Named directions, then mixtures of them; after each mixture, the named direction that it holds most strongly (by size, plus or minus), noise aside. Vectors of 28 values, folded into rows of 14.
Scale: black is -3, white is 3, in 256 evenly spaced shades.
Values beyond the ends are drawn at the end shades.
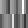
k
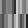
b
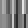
k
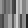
b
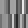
k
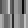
k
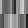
b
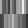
k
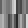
b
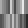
k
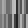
b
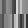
b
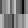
k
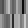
k
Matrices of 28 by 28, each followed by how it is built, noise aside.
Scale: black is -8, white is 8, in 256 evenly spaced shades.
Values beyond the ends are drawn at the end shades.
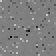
sparse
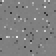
sparse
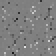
sparse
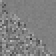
lower triangular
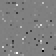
sparse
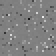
sparse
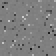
sparse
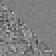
lower triangular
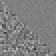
lower triangular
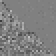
lower triangular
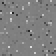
sparse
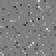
sparse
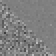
lower triangular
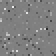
sparse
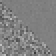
lower triangular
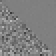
lower triangular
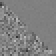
lower triangular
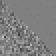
lower triangular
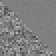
lower triangular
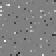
sparse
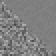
lower triangular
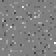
sparse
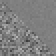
lower triangular
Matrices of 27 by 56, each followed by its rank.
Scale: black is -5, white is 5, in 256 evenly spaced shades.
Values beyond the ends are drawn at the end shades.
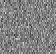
full rank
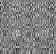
five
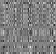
three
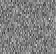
full rank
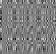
three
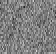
full rank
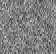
full rank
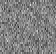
full rank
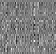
five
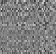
five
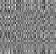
three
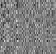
five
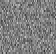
full rank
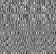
five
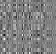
three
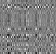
three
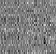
five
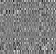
five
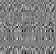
three
